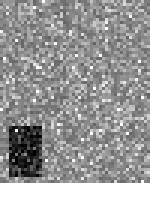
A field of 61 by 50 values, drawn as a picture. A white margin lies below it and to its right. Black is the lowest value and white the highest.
Stripes: none. Odd patch: lower, in the bottom left. Ninth with the lowest average: bottom left. Mirror symmetry: none.
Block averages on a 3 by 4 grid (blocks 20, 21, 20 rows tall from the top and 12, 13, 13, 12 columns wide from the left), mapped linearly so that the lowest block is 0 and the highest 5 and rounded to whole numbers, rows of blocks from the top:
5555
5555
0455
